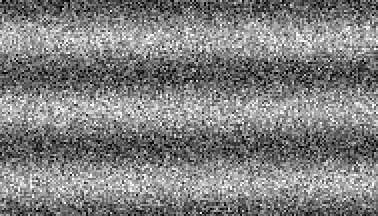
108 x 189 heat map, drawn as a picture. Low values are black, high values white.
Seam: none. Odd rows or columns: none. Histogram: bell-shaped. Stripes: horizontal, repeating 3 times. Slope: none.
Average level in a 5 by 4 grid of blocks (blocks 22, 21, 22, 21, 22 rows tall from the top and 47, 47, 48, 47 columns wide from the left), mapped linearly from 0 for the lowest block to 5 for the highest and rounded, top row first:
3333
1111
5555
0000
4444
